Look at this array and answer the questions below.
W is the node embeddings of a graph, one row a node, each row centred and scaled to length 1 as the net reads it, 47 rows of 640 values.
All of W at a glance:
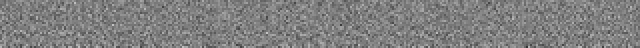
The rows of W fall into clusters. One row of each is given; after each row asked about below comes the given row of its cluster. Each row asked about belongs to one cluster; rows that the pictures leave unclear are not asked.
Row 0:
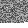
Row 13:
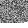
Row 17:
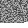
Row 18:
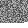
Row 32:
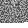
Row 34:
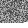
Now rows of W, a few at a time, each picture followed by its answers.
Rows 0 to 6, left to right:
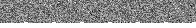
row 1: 17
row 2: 18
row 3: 0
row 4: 34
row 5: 0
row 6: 17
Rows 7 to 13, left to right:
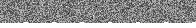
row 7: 34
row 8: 32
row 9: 34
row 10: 32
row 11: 0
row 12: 18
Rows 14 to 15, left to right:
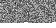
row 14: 0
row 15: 17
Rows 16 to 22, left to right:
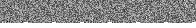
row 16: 34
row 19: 34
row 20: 0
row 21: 32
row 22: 17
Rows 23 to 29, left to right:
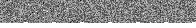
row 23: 34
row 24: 0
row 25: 18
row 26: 17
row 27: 13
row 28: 17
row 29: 13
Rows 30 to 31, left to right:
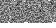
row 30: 32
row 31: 0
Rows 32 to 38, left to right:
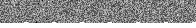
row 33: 32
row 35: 34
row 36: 18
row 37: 13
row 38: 18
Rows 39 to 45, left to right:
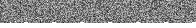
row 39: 17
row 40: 18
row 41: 32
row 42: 13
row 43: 32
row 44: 13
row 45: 13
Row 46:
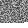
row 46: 32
